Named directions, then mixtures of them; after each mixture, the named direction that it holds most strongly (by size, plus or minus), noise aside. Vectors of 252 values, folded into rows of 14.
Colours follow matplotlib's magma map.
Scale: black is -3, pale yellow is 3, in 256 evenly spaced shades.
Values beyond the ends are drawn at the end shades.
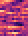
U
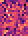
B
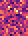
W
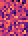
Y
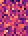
B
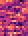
U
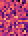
Y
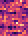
U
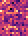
W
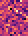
W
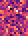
W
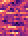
U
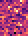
W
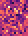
W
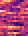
U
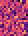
Y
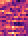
U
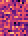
Y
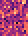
Y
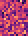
Y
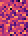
Y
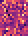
B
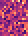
Y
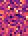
W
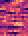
U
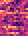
U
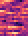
U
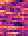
U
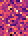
W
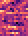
U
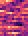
U
